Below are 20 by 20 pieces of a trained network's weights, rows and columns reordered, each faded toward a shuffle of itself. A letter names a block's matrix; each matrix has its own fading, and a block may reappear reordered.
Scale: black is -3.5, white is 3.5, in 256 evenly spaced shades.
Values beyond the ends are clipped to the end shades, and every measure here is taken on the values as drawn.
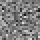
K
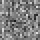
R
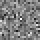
R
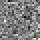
R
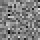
K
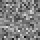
R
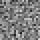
R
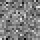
K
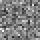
R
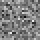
K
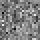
K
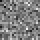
R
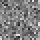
R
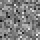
R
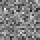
K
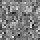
K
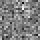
K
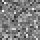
R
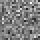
K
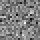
K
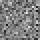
K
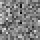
R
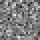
R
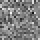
K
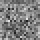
K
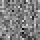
K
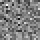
K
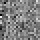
K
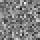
K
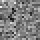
K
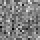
K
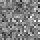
K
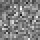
R
